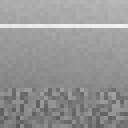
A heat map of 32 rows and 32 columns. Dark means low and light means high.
Slope: up to the top. Seam: horizontal, 70% of the way down, the top part calmer. Odd lines: row 7.
